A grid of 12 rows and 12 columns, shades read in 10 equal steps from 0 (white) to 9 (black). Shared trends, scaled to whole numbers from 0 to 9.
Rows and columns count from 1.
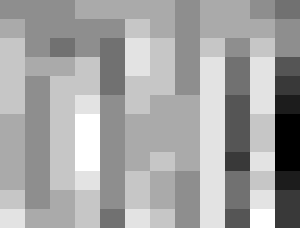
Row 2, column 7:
3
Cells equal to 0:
4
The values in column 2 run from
3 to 4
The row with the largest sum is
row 1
